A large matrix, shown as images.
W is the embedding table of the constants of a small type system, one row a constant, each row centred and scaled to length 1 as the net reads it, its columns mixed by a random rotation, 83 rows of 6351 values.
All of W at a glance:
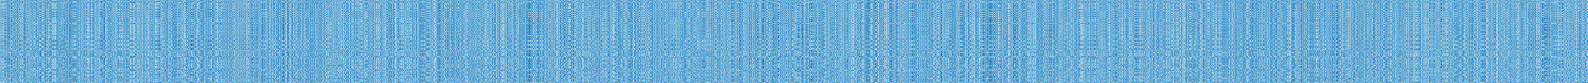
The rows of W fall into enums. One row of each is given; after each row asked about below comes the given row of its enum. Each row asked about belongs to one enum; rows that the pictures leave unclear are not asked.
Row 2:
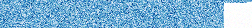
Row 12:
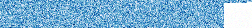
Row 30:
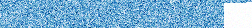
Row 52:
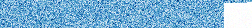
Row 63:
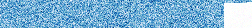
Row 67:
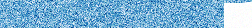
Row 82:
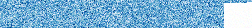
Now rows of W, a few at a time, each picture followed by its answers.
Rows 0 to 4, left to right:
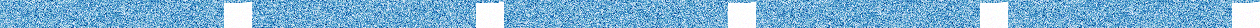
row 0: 67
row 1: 12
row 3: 67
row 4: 67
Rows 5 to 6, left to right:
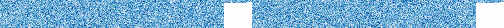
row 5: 30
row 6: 63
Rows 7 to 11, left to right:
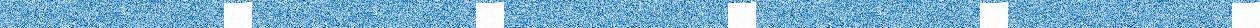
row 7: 67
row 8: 67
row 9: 12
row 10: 67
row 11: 63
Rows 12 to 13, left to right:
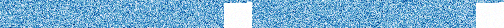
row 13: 63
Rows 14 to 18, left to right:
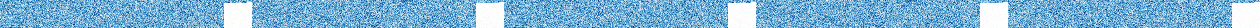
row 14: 12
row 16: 12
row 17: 63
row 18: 30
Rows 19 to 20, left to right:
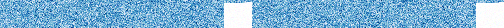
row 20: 63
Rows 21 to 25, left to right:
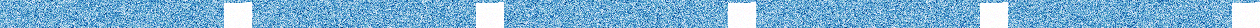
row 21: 67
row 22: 30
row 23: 2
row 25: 63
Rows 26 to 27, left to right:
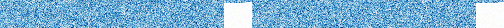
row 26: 67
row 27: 30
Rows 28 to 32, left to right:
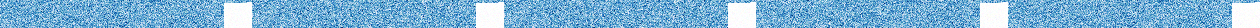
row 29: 30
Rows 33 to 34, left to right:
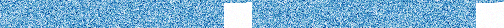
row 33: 30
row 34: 67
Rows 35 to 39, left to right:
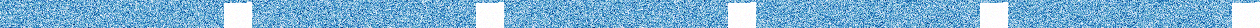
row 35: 12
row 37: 30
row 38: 63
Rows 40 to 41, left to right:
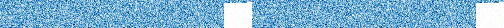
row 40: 12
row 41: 12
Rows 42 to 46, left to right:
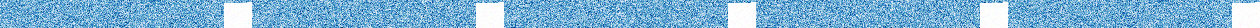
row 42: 63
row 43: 30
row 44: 82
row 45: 12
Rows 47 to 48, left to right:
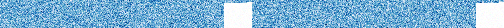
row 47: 63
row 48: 12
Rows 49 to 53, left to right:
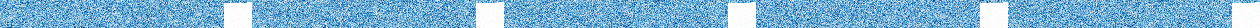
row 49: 82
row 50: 67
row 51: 63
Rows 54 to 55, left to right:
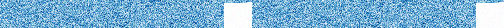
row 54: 63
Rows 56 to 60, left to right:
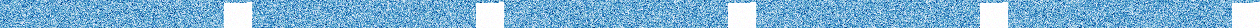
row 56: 2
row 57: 12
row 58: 30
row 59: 30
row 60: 67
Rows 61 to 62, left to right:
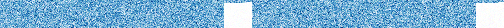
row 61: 67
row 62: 30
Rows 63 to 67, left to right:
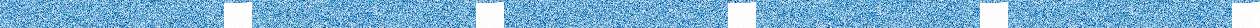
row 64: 67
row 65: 52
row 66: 67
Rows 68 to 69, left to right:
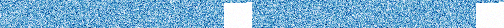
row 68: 30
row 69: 12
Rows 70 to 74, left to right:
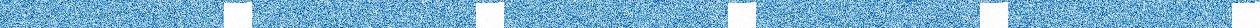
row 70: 2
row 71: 30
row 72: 63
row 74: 12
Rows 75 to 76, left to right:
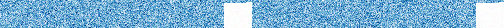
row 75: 30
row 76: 63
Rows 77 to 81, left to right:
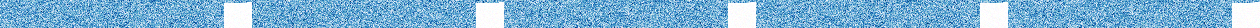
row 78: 52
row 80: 63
